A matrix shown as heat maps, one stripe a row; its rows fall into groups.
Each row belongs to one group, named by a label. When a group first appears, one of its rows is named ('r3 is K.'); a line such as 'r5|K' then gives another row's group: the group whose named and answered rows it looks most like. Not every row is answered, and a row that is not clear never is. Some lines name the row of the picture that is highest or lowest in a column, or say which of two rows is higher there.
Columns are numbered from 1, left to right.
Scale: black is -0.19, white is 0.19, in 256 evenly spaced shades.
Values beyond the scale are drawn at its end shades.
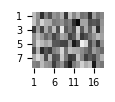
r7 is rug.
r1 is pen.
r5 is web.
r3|pen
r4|rug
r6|pen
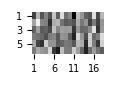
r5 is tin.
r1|pen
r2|pen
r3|pen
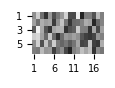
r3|pen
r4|rug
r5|tin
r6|web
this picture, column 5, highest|4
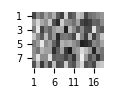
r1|tin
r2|rug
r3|pen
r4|tin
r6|web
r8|tin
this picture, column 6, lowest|6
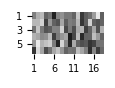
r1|rug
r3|pen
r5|rug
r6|pen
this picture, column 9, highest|4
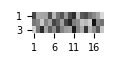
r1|tin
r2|web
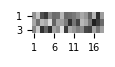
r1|pen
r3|pen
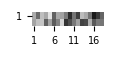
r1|web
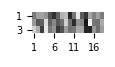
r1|rug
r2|tin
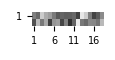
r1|web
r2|tin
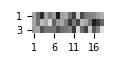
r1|tin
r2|web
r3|tin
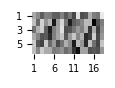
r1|tin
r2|web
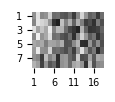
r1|web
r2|rug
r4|web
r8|tin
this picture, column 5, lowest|8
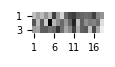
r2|tin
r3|tin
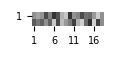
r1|rug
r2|pen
